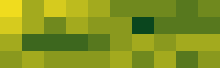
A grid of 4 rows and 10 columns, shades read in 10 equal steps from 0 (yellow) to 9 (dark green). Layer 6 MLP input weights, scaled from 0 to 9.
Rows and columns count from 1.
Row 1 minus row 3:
-3 -4 -6 -5 -3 1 2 1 3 2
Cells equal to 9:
1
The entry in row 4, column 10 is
4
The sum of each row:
35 47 47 40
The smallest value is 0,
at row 1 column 1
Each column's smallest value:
0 3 1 2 3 3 3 3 3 3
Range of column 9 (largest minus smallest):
3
